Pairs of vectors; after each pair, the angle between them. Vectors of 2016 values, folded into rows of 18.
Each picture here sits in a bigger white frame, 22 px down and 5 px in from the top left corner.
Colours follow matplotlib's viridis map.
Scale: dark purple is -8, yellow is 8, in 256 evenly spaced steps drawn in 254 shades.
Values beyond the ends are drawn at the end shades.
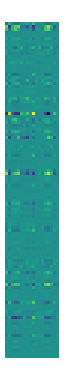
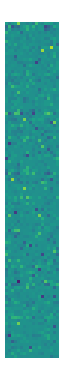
partly opposed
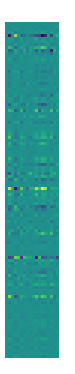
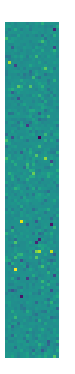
orthogonal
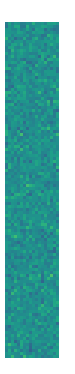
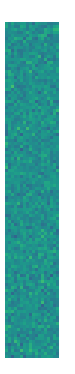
nearly opposite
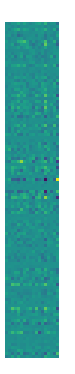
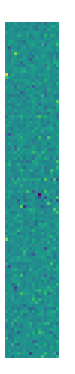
partly opposed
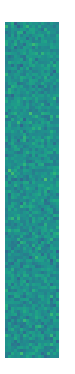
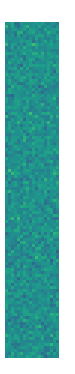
nearly parallel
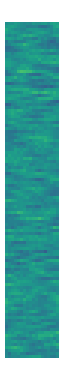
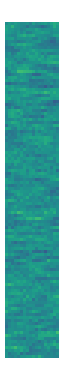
nearly parallel
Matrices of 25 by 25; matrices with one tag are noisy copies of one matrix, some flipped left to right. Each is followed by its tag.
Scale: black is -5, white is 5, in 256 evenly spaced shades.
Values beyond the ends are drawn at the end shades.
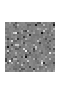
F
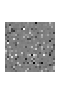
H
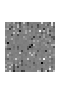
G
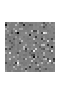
F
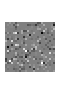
F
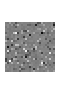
F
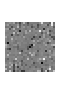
G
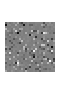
F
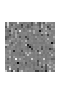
G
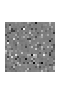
H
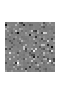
F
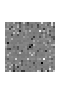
G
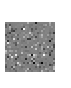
H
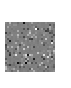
H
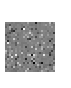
H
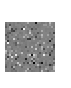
H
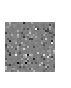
H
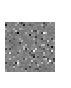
F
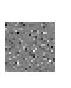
F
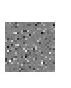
F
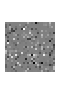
H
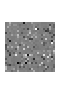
H
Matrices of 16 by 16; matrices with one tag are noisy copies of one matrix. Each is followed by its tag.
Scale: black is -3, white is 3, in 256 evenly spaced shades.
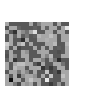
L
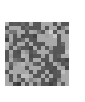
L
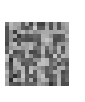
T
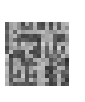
T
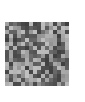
L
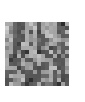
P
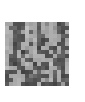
P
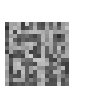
T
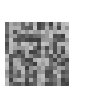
T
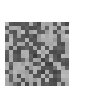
L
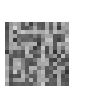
T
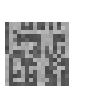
T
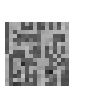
T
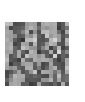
P
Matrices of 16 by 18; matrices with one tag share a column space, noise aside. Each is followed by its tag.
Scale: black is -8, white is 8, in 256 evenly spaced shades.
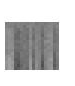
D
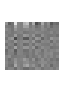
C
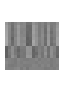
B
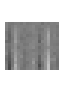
D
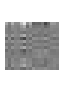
C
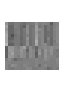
B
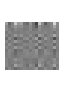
C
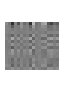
C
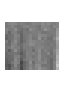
D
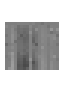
D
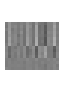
B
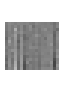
D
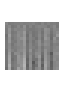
D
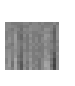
D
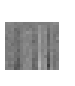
D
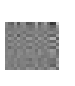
C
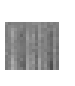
D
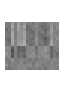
B
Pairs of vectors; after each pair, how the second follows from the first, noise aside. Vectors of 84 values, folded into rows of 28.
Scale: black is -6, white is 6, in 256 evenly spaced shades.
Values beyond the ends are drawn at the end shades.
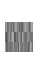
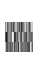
scaled up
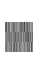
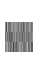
reversed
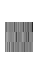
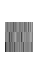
reversed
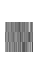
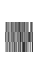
scaled up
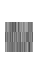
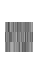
reversed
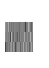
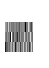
scaled up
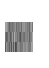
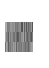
reversed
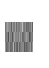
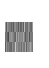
reversed
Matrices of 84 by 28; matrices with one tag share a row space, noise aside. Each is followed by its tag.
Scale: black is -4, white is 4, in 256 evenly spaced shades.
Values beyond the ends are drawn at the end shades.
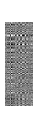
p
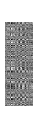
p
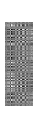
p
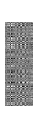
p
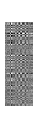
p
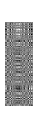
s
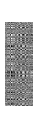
p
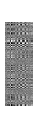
p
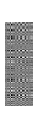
p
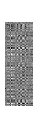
p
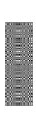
s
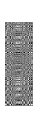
s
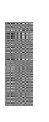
p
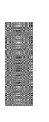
s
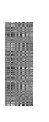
p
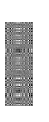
s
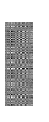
p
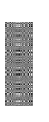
s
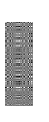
s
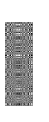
s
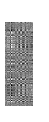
p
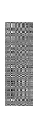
p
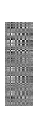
p
